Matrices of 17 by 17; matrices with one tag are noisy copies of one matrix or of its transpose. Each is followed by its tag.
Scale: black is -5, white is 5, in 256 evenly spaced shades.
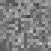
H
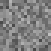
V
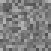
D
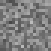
H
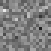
V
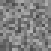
H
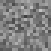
H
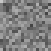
D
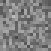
H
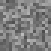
H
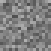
D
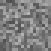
H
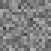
V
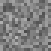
D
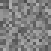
V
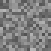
V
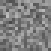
H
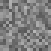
V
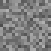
V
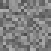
V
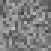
H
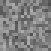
H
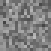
H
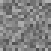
D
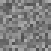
D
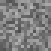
H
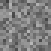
V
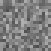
D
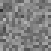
D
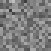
V
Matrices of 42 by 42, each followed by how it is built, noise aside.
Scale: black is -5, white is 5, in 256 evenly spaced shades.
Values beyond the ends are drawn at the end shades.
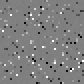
sparse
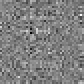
low rank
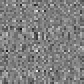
low rank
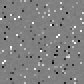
sparse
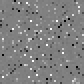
sparse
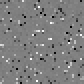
sparse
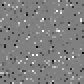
sparse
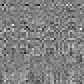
low rank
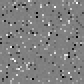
sparse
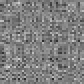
low rank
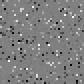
sparse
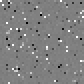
sparse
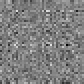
low rank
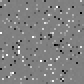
sparse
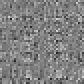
low rank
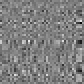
low rank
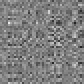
low rank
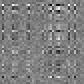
low rank
